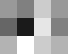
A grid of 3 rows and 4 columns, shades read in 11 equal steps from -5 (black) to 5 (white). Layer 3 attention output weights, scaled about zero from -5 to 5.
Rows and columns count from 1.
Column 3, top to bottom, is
3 4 3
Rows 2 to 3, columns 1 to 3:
-1 -4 4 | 2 5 3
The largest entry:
5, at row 3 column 2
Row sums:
5 -1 12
